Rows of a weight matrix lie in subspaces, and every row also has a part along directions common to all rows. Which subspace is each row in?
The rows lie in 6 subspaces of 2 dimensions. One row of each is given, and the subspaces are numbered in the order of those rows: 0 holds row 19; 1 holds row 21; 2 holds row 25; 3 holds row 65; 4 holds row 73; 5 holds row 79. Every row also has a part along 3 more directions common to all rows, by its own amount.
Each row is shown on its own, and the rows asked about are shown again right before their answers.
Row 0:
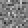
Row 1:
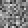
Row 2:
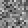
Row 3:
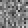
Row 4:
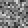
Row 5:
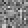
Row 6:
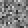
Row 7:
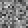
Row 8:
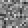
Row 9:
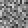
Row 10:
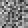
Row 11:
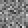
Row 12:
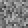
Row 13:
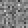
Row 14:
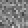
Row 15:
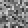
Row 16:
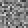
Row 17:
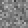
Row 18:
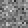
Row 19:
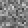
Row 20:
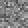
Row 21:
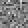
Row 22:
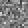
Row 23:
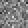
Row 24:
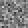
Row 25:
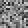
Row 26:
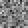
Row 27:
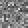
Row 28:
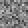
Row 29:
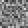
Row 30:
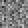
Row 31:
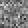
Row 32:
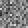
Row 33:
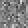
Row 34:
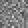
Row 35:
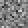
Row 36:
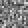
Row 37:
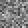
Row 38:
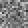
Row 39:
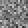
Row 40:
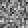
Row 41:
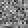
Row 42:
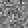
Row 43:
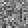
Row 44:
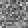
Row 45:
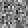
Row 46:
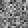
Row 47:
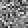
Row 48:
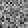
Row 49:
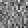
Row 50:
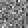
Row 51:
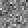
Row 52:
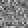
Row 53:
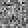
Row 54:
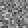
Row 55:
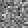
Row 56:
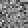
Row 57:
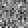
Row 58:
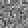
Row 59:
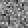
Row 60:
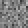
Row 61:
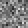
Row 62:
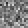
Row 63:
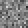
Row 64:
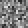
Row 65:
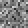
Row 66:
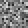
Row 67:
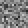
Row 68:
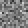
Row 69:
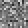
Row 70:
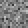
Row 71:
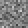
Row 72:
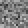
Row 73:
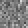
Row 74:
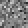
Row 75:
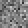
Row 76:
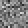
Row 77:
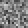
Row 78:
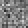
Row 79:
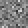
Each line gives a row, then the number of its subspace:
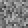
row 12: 1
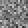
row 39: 5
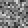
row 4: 2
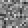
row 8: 1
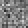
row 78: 4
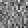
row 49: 4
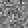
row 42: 1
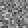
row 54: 5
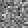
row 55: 5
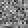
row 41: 0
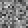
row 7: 4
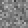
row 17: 0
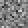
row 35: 5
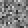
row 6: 4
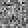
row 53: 1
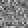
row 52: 0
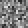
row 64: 4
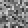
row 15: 0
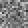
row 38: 3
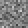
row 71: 5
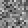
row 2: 0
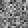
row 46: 0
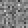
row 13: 4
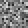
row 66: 2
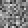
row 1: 0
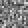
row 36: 1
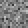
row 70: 2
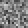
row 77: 2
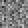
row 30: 5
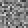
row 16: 4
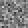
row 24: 5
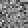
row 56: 3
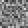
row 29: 3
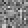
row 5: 1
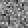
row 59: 2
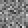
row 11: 5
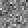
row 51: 0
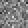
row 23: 3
